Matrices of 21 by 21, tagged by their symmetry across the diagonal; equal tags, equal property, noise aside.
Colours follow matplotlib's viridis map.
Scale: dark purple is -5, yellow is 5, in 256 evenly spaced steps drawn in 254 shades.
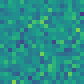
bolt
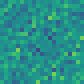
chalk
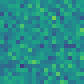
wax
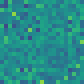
chalk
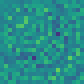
chalk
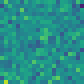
bolt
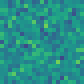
bolt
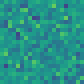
chalk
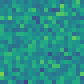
wax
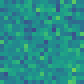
wax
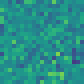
bolt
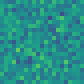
bolt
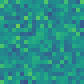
chalk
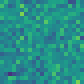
wax
